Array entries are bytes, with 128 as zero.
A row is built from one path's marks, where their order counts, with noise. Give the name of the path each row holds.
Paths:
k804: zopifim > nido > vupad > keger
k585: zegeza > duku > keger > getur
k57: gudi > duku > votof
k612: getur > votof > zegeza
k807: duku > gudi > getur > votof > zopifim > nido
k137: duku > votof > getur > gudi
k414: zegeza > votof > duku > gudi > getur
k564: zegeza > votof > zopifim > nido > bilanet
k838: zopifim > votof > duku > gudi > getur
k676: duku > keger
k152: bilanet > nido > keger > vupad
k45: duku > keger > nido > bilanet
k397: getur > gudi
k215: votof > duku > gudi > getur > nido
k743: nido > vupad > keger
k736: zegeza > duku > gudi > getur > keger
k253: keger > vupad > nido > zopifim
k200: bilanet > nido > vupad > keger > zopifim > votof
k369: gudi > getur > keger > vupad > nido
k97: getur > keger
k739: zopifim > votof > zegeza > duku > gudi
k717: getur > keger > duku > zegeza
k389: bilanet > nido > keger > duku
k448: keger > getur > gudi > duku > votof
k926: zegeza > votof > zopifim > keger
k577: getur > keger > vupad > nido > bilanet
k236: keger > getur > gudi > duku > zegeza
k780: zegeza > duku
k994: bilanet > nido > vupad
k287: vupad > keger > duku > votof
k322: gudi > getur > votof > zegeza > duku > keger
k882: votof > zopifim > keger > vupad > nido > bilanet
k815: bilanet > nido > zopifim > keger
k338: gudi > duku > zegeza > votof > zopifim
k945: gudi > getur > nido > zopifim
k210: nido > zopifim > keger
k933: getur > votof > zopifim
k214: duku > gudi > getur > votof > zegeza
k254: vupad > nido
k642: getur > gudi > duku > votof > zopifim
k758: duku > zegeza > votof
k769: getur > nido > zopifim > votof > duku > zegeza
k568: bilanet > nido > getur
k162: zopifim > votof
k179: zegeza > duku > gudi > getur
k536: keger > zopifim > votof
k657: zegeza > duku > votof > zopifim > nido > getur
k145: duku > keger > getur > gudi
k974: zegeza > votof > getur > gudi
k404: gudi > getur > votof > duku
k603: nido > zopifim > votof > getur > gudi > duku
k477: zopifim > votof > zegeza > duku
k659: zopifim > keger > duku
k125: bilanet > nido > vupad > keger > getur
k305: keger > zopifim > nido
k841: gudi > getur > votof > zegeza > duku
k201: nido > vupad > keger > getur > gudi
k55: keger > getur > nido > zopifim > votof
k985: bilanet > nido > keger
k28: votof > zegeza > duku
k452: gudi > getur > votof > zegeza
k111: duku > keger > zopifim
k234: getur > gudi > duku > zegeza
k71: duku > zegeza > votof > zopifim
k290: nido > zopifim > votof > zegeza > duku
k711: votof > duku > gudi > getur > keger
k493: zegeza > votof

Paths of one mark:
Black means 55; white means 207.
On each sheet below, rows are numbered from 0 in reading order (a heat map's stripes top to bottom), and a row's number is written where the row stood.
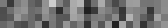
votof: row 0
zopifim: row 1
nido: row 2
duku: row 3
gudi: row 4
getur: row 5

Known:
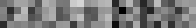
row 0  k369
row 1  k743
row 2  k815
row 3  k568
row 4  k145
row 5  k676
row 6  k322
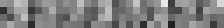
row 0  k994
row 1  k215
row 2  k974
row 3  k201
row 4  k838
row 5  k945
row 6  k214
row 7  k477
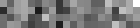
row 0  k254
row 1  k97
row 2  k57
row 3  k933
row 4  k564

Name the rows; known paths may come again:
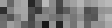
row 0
k254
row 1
k111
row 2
k807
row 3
k568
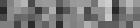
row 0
k71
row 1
k322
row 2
k215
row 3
k200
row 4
k780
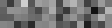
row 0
k162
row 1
k841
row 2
k585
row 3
k448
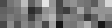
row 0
k838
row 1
k389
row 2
k137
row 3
k926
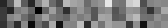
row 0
k676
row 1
k145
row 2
k234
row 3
k945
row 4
k815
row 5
k404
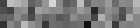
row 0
k179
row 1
k477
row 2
k933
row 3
k397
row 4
k452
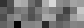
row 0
k659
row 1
k210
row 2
k577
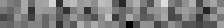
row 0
k612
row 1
k657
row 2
k736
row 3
k994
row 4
k536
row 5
k804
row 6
k493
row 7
k717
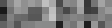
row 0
k758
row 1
k125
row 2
k642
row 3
k57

